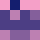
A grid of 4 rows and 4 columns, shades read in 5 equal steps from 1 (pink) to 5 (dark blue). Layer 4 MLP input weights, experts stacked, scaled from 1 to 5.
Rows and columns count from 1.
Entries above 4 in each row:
1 0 0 0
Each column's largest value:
4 5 4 4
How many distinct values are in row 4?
2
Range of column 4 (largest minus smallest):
3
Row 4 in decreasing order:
3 3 2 2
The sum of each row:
8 13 16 10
